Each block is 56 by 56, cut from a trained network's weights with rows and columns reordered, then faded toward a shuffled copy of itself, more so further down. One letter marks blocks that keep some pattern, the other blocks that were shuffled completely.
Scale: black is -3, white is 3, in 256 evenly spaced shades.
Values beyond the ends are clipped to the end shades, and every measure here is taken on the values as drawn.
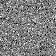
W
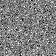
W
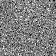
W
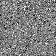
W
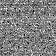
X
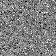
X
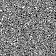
W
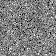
W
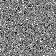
W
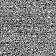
X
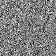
X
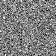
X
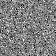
W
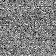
X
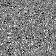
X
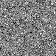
W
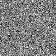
X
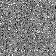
X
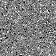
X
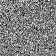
W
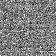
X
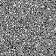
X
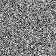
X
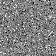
W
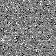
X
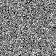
W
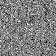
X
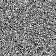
W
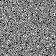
W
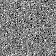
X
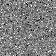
W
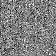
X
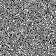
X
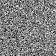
W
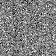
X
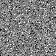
W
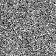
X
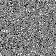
W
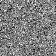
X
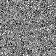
W
